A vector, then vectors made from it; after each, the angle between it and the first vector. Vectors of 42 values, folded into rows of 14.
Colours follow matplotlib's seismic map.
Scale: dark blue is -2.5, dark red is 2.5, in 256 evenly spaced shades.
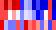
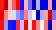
nearly parallel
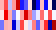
partly aligned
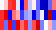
partly aligned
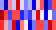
orthogonal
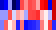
nearly opposite
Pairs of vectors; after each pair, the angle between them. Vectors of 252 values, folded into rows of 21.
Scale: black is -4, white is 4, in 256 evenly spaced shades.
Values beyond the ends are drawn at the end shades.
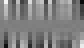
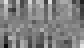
nearly parallel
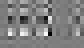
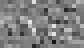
partly opposed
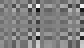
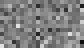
partly opposed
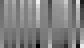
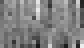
nearly parallel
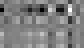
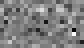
partly opposed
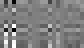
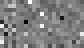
partly opposed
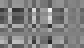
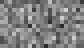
partly opposed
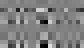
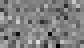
partly aligned
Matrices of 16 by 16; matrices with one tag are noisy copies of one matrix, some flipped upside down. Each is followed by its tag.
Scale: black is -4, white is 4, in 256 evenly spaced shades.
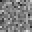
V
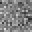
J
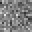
J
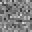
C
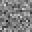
C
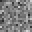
V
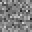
C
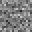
C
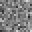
V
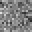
J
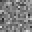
V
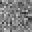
J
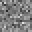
C
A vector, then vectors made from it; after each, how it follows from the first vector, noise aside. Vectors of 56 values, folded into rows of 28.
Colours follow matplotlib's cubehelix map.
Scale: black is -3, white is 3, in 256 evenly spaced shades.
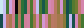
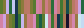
reversed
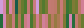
shrunk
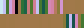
partly zeroed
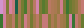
shrunk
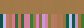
partly zeroed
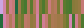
shrunk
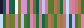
negated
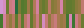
shrunk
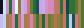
sign-scrambled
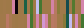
partly zeroed
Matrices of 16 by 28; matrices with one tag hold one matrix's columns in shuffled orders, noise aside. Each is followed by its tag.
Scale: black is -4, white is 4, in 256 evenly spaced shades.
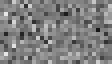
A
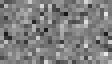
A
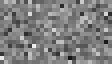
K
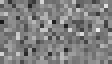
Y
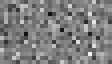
A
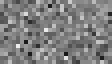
K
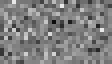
Y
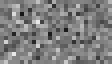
A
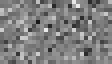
Y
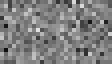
Y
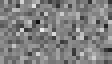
Y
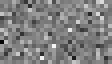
K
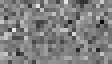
Y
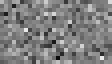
K
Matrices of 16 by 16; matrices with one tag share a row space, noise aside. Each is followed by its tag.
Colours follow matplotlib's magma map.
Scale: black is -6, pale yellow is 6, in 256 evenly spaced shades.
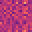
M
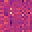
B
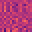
M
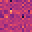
B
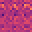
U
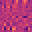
M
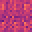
U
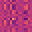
M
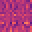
U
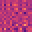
M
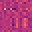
M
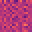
M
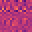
M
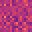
M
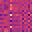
B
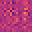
M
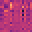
B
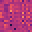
B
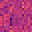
B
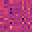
B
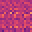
U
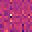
B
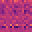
U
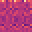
U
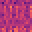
U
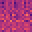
U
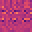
U
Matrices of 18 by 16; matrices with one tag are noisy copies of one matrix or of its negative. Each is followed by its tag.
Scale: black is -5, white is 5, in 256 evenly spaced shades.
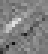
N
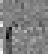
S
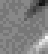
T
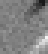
T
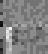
S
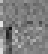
S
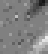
T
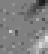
T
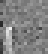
S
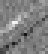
N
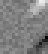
T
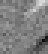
T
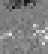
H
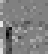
S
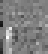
S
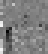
S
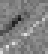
N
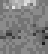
H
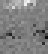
H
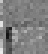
S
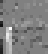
S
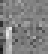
S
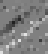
N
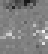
H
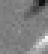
T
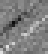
N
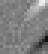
T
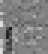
S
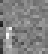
S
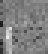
S
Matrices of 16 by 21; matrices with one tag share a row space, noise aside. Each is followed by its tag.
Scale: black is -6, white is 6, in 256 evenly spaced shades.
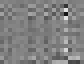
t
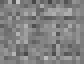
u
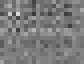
u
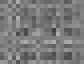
u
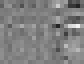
t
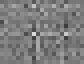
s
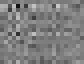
u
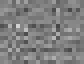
u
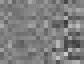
t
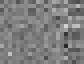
t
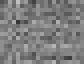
u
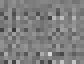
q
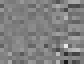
t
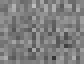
s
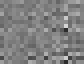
t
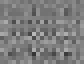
s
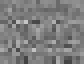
u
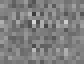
s
